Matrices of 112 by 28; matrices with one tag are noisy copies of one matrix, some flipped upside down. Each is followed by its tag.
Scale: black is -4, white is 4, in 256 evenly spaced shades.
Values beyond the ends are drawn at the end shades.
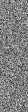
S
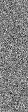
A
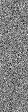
A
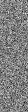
S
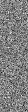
S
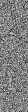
S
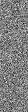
A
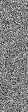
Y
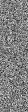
S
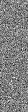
Y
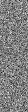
S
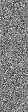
A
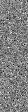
S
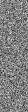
S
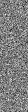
S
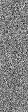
A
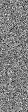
S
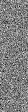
Y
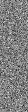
S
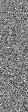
S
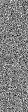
S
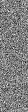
Y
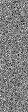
A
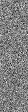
A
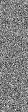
Y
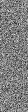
Y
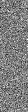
Y
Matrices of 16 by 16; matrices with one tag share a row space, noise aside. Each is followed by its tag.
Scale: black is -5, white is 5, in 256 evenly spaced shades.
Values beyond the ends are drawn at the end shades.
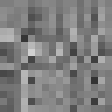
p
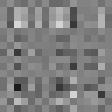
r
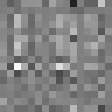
r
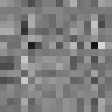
p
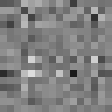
p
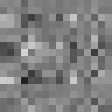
p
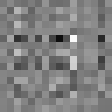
r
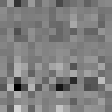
r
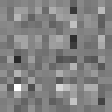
r
